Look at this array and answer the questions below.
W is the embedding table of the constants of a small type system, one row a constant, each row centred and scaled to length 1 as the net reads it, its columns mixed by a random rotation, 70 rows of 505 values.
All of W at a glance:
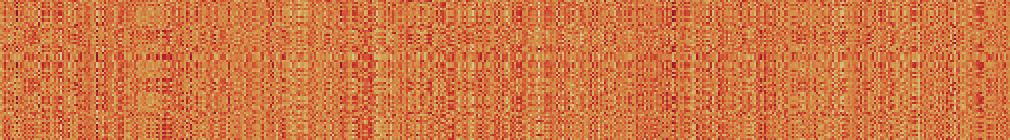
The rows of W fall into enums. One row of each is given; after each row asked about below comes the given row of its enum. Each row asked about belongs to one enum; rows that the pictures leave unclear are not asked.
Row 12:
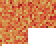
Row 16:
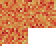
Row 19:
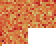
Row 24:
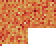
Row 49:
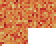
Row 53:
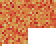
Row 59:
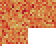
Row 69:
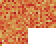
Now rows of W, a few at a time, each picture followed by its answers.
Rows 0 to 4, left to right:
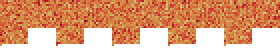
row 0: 19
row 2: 16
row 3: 49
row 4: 12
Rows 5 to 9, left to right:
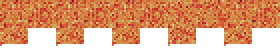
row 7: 49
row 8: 53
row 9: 49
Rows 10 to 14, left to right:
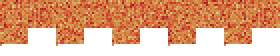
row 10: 49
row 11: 53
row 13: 19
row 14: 49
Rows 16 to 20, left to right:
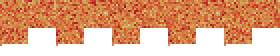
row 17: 19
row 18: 59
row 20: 53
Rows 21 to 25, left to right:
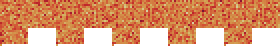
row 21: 19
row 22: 69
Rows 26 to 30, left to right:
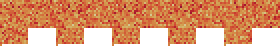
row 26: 53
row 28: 59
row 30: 12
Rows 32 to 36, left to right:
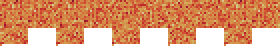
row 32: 49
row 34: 69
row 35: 53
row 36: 49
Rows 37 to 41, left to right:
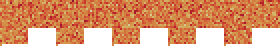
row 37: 12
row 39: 59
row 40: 59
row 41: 19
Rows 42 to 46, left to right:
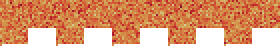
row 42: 12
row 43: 59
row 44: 19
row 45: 59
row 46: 69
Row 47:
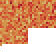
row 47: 12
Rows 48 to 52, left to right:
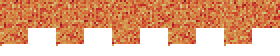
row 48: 49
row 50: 69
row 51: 49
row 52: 12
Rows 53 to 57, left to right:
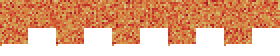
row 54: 69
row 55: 49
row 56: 19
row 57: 16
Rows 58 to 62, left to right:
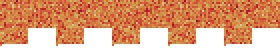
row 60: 24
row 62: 59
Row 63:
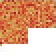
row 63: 69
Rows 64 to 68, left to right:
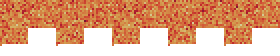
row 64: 59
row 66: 59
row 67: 24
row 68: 59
